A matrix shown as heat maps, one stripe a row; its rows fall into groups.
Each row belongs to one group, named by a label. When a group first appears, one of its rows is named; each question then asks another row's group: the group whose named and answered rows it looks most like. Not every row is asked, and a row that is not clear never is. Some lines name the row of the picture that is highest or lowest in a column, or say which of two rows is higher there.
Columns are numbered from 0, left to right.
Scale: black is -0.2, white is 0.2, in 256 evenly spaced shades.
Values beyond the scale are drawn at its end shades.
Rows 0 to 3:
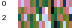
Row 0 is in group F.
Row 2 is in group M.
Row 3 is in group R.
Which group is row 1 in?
R
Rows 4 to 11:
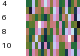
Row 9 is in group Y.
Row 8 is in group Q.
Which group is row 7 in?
Q
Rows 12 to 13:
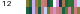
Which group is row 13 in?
M
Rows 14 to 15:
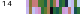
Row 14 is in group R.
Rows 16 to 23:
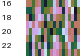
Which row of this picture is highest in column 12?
20
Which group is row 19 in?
F
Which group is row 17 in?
Q
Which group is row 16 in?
Y
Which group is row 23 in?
M
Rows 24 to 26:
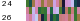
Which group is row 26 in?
F
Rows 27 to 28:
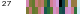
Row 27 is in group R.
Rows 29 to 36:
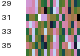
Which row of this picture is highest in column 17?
35
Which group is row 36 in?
M
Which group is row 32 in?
F
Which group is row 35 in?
Y
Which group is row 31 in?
Q
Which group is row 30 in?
F
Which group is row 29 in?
F
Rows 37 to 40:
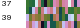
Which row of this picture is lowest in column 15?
38
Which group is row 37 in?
Y
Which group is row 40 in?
F
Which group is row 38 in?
M
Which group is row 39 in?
R
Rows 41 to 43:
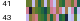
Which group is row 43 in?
R
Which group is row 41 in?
M
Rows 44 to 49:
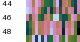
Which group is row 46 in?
R
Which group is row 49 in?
M
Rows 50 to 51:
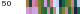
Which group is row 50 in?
R
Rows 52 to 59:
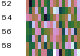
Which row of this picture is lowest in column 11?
59
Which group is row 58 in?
Q
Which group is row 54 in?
Y
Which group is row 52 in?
Y
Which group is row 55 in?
M
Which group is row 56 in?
Q
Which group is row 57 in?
M
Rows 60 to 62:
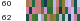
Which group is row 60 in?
Y
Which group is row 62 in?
Q
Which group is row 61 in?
R
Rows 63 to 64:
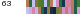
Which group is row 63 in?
M
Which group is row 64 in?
F
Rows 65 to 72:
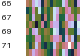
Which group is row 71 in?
Y
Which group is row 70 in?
Q
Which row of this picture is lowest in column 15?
72
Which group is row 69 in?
R
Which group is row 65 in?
F
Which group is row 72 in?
F
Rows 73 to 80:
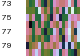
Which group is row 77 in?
Y
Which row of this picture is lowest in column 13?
75
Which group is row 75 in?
R
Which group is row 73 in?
Y
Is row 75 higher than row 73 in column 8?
No
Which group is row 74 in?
Q
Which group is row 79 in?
Q
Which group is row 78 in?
Y
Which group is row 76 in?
Y
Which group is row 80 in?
F
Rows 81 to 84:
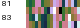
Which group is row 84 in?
Y
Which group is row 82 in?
R
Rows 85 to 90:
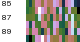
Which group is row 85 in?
Q
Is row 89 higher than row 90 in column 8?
No
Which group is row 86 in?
Q
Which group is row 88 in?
R
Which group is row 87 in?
Q
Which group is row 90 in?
Q
